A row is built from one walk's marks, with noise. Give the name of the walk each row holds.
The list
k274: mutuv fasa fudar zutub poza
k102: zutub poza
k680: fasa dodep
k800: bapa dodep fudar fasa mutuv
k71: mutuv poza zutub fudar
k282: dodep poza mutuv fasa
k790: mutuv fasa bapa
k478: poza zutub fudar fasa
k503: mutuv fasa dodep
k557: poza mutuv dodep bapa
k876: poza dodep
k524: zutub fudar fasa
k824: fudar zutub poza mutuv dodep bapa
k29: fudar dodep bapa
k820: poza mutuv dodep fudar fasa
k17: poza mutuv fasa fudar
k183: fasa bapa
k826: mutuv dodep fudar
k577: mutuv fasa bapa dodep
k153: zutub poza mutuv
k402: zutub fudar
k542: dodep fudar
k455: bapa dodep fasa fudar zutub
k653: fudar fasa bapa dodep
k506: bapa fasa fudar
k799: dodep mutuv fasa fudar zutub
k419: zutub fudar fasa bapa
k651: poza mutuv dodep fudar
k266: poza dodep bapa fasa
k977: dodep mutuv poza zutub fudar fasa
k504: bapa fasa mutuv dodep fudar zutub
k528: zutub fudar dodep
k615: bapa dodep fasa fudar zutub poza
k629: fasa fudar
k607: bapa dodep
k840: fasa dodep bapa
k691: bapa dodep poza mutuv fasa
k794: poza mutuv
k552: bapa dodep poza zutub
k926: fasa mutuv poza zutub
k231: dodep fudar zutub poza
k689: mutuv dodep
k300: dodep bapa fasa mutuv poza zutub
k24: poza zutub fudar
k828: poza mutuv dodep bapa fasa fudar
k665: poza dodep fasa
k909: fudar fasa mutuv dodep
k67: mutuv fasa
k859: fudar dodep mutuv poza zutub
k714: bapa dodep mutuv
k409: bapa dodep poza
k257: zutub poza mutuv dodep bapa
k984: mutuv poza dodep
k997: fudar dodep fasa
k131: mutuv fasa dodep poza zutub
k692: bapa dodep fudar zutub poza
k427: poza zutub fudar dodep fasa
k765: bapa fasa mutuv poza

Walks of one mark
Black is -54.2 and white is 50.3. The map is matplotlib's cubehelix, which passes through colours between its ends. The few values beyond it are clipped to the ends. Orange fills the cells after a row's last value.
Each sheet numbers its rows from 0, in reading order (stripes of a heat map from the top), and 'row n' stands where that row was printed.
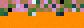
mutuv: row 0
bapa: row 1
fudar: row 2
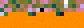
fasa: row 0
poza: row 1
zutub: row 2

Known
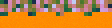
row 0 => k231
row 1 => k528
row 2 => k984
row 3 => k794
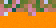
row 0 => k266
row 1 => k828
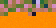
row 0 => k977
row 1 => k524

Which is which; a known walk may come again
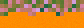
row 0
k977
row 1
k665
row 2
k692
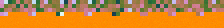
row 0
k183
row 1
k691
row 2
k607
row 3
k266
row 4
k826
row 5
k506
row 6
k300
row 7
k828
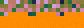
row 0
k552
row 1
k231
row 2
k629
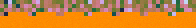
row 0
k524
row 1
k926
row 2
k615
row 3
k257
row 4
k689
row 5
k455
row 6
k557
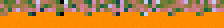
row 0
k909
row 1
k102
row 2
k402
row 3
k427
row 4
k478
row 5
k409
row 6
k824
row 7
k984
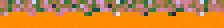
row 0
k800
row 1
k765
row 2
k680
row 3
k794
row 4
k840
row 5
k274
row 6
k153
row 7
k577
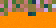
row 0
k419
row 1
k528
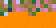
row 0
k714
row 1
k799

